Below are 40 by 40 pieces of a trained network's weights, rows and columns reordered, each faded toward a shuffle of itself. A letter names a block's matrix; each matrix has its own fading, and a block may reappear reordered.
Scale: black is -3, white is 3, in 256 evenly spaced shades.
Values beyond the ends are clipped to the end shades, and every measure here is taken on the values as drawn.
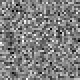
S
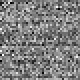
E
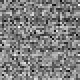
E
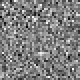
S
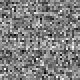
E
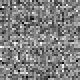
E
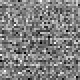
E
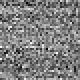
E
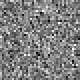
S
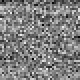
E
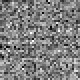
E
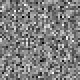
S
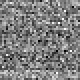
E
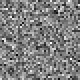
S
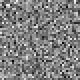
S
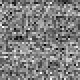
E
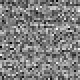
E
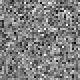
S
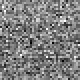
E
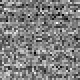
E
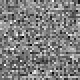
E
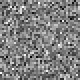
S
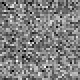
E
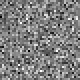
S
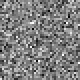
S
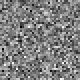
S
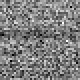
E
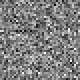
S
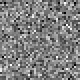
S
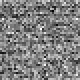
E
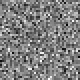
S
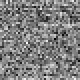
E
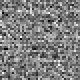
E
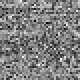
E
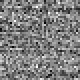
E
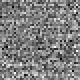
E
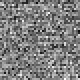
E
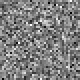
S
